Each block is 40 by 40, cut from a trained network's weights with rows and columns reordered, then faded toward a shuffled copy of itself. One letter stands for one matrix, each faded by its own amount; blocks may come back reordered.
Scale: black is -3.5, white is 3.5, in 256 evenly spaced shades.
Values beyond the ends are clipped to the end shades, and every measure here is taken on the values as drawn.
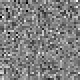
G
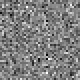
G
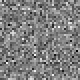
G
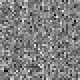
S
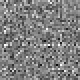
G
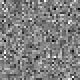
G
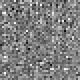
S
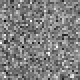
G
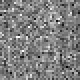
S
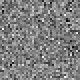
G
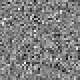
G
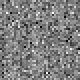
S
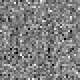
S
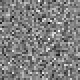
G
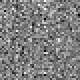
G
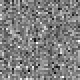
S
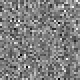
G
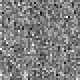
S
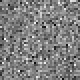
S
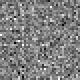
G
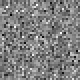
S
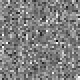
S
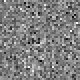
G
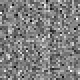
S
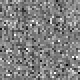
S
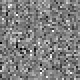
S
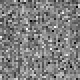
S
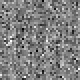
S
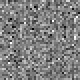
S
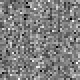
S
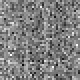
S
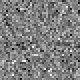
G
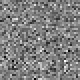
G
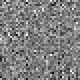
G
